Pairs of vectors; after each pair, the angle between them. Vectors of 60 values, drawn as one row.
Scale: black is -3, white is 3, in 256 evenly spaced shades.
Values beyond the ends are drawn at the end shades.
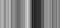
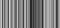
partly aligned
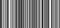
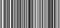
orthogonal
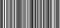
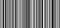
nearly opposite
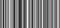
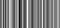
nearly parallel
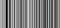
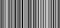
partly opposed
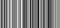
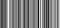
partly aligned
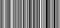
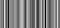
orthogonal
